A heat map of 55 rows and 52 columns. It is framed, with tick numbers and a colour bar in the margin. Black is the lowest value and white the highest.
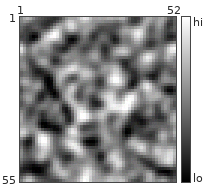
Grain: blotchy. Slope: none. Average level on the scale: 50%. Histogram: bell-shaped. Ninth with the highest average: centre. Lone odd cells: none.
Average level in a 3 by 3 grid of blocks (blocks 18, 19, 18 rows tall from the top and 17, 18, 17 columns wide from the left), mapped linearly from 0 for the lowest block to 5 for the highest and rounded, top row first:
2 2 3 / 0 5 1 / 2 4 2
